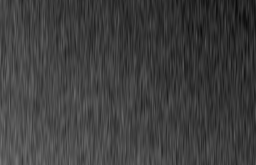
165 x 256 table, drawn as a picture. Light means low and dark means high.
Histogram: bell-shaped. Ninth with the highest average: top right. Mirror symmetry: none. Slope: up to the top right.
